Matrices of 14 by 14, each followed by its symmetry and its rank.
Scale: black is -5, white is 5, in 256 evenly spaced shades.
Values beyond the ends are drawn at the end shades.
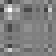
symmetric, rank one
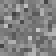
symmetric, full rank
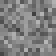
neither, full rank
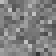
neither, full rank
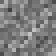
symmetric, full rank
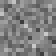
symmetric, full rank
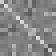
symmetric, full rank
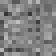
neither, rank three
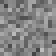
neither, full rank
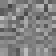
neither, rank three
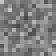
symmetric, full rank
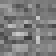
neither, rank three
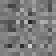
neither, rank three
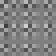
symmetric, rank one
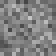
neither, full rank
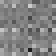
neither, rank three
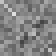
symmetric, full rank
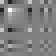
symmetric, rank one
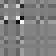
symmetric, rank one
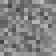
neither, full rank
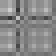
symmetric, rank one
